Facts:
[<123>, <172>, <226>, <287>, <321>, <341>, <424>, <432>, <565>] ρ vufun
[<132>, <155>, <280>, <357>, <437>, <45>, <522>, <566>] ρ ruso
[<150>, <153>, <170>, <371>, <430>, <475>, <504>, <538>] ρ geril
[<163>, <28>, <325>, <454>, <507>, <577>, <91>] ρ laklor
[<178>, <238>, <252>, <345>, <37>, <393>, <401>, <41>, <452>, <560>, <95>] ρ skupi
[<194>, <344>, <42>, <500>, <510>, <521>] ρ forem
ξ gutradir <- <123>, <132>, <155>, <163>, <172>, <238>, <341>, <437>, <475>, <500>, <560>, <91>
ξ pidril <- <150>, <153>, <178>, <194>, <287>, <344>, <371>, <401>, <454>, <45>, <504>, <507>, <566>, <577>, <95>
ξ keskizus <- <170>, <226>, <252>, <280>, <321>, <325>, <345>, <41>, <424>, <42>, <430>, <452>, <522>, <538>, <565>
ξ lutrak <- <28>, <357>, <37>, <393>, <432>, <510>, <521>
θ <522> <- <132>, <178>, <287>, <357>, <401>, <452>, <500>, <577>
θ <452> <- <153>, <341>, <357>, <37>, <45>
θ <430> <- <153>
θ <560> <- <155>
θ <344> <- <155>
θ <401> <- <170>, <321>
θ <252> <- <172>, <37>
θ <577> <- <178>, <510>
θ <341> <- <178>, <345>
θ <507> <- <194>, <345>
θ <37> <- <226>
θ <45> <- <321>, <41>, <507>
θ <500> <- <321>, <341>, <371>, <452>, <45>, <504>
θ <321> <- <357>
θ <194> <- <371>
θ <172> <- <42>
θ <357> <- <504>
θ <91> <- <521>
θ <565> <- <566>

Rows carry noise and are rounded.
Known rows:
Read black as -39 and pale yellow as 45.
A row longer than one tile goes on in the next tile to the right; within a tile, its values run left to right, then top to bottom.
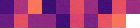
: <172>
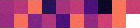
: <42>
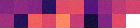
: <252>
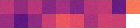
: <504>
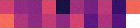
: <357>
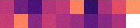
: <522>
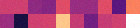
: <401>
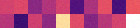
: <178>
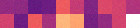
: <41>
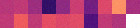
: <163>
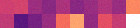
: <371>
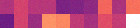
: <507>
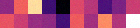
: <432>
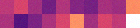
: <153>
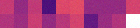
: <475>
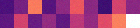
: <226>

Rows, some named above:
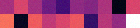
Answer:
<37>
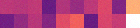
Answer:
<150>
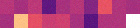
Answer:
<91>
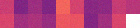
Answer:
<170>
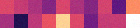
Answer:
<401>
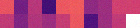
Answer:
<538>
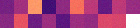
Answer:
<123>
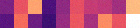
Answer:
<344>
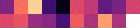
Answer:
<432>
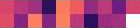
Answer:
<560>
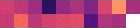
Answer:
<163>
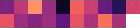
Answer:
<510>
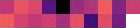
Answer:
<28>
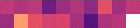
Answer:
<91>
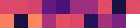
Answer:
<393>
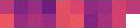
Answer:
<170>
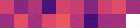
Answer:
<325>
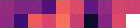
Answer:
<252>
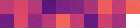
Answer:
<454>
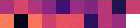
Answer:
<37>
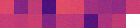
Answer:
<475>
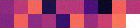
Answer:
<42>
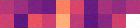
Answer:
<452>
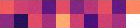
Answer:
<95>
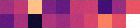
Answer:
<287>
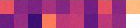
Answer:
<45>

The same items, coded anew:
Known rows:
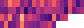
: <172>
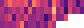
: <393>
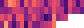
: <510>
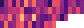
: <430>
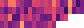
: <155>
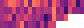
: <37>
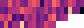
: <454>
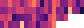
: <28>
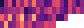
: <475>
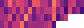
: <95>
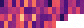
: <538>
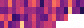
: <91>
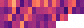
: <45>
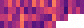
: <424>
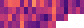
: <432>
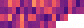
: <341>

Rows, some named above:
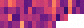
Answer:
<437>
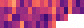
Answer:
<357>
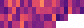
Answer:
<287>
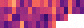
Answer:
<357>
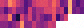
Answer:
<132>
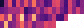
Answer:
<475>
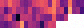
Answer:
<522>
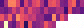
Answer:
<194>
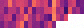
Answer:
<252>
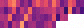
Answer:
<566>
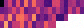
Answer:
<150>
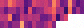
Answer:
<437>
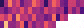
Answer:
<344>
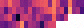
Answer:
<522>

